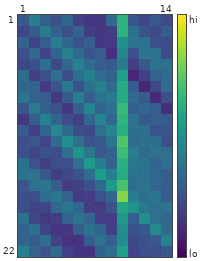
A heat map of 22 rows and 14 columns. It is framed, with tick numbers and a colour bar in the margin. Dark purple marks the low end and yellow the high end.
Average level on the scale: 30%. Odd lines: column 10. Histogram: skewed, a long tail of high values.
